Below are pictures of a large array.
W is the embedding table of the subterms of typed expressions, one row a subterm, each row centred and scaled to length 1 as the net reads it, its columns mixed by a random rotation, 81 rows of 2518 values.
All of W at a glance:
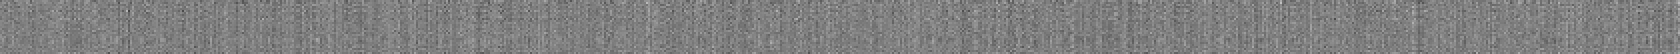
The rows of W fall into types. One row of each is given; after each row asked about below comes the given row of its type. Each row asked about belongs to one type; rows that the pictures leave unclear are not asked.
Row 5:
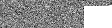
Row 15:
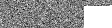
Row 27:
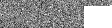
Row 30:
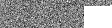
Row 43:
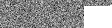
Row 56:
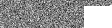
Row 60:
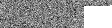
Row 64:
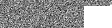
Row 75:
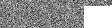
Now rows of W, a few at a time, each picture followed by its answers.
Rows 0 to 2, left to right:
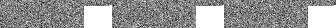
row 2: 5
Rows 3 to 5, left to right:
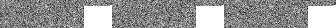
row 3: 5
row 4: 56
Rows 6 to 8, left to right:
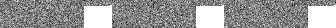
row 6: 15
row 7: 27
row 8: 56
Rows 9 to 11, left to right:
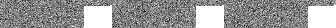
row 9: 60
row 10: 30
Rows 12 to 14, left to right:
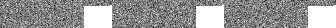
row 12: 43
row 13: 27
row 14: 56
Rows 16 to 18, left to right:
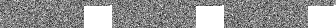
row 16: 15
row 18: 64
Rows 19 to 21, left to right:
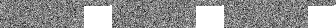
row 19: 60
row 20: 30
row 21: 43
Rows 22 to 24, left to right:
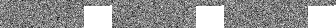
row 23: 60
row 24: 75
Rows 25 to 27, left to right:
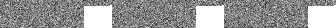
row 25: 43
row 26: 75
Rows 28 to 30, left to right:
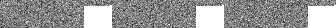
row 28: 27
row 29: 27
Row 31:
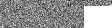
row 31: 56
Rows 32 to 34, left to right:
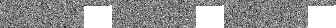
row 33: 60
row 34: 30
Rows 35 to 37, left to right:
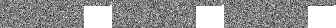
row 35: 64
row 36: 27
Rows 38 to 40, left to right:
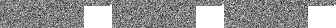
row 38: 64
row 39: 64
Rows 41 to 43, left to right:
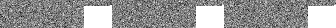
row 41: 60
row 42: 30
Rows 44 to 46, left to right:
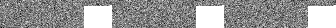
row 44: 43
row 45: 15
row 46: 56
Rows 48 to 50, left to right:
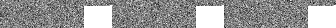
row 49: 56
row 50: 5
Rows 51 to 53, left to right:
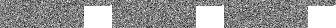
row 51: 30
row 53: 64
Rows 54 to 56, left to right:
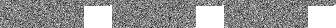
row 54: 75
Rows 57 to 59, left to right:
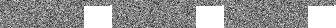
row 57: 15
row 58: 75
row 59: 75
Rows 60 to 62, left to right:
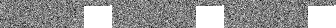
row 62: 75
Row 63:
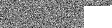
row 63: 60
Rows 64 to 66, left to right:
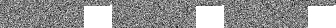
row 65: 60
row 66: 56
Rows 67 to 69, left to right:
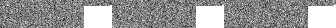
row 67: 43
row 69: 27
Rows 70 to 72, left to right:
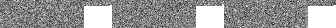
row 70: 15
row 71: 64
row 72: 60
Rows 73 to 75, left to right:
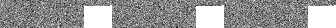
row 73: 30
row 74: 60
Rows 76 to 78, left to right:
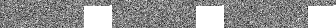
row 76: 64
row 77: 15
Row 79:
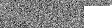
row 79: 27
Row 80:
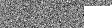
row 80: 30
